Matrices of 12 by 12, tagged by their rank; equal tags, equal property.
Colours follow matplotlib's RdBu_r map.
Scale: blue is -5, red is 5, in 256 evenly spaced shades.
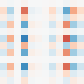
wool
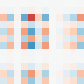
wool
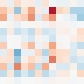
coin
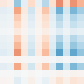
wool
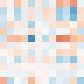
coin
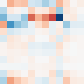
coin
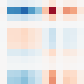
wool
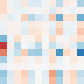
coin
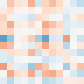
coin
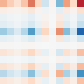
wool
